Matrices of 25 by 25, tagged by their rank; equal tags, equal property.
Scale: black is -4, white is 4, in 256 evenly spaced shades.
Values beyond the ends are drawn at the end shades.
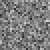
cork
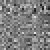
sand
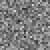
cork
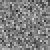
cork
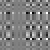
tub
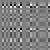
tub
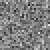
cork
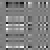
tub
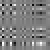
tub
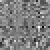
sand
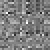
sand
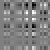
tub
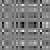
tub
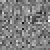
sand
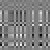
tub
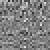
sand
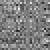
sand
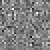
sand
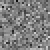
cork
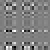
tub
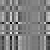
tub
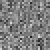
sand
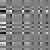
tub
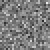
cork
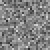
cork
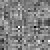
sand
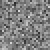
cork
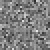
cork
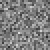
cork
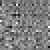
sand
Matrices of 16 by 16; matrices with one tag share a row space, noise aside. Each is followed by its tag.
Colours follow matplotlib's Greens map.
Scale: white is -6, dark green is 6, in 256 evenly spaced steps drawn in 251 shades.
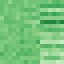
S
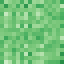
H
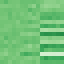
S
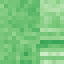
S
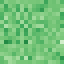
H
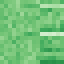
S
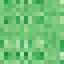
H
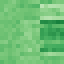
S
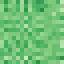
H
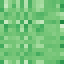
H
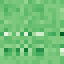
H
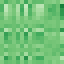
H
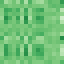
H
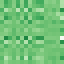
H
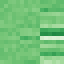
S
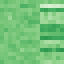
S
